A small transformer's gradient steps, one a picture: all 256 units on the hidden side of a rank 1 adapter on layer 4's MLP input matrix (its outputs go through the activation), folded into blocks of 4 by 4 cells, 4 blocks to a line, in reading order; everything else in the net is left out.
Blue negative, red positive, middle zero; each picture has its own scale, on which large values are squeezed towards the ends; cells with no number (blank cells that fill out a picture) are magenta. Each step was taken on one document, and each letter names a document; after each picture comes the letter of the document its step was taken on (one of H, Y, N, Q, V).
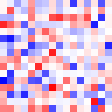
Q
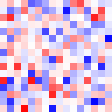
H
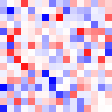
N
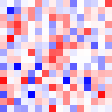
H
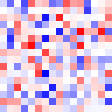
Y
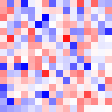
Y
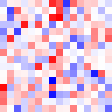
N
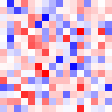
Y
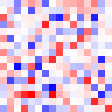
H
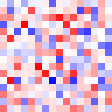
N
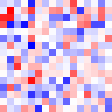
Q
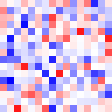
N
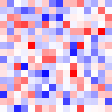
Y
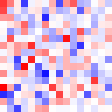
Y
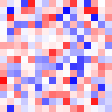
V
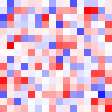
V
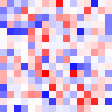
Y
